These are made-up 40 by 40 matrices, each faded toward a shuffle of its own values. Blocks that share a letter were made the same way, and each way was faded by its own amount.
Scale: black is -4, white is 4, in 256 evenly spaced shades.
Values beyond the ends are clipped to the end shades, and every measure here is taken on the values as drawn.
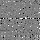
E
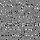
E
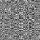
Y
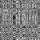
Y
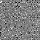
E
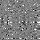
E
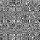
Y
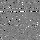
E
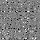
E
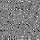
E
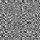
Y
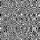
Y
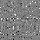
E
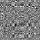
Y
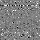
E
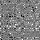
E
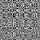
Y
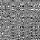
Y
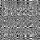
Y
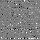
E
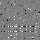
E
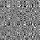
Y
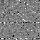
E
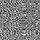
Y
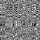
Y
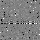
E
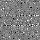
E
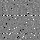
E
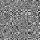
Y
